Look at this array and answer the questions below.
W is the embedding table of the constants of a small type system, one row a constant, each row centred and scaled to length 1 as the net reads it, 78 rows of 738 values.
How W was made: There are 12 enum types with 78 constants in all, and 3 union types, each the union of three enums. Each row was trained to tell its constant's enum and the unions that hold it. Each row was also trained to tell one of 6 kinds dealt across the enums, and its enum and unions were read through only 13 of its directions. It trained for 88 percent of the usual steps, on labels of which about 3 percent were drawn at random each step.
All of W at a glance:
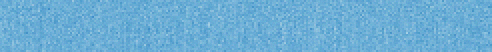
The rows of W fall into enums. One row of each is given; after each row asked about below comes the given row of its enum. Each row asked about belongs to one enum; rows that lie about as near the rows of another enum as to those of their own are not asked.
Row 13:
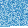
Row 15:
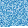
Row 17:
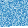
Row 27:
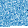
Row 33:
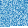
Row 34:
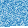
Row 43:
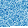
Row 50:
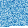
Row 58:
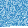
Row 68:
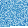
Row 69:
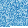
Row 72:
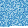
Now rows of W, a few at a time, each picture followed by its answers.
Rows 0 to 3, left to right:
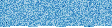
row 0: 15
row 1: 58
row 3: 72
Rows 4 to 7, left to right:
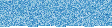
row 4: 68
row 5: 33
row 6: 33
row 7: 13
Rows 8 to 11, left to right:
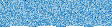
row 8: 69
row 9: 50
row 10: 72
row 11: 72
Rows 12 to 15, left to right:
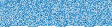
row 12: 34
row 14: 72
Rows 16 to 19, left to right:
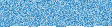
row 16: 68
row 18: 43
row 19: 50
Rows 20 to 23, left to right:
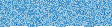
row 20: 33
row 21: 72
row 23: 33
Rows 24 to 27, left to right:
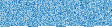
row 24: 68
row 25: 68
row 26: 69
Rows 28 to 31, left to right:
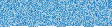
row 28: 13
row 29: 13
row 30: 68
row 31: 69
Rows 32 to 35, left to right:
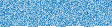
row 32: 17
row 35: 27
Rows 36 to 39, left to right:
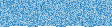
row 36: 50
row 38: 69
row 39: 68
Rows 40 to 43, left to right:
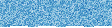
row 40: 34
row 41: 27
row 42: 34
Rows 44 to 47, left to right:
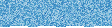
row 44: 34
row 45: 43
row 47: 43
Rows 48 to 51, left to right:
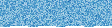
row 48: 34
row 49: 34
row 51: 17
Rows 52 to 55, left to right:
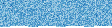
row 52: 58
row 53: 17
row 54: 72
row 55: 33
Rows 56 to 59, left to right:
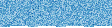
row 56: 34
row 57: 27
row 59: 33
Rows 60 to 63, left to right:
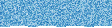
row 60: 27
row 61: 43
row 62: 17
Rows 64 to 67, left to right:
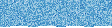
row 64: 15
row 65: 43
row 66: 69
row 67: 33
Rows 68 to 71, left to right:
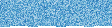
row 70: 68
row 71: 13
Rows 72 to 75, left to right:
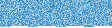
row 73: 43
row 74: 13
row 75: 69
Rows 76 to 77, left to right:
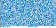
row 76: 27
